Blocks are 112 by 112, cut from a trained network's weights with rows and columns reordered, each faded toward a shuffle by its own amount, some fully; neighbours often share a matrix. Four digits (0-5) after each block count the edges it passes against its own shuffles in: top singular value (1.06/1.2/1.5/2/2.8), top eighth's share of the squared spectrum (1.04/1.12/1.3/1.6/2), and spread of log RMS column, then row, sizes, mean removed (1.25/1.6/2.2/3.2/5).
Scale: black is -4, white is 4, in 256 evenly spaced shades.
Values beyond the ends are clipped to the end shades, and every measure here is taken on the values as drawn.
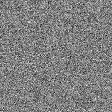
3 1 0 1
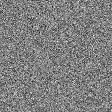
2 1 0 0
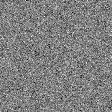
0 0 0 0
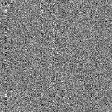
4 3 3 2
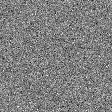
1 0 0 0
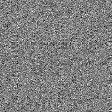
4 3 2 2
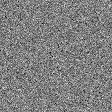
0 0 0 0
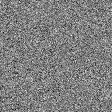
0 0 0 0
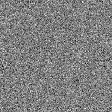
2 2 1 1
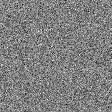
1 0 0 0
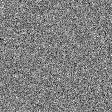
1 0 0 0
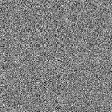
4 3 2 2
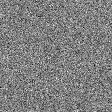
0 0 0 0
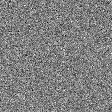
0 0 0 0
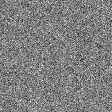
2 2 0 1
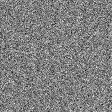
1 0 0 0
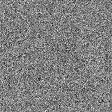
2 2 0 1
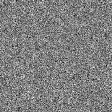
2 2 0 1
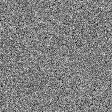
1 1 0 1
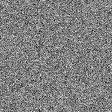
1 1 0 0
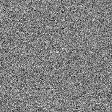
2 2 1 1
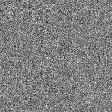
3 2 1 1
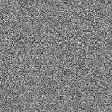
4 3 1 2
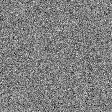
1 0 0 0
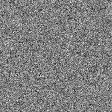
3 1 0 0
